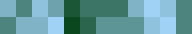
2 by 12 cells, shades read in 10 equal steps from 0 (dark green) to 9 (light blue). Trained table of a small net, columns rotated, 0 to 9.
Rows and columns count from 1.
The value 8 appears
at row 1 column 3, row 1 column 11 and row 2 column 10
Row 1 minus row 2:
3 -3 1 -3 1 1 -2 -2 2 1 -1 0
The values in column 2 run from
4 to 7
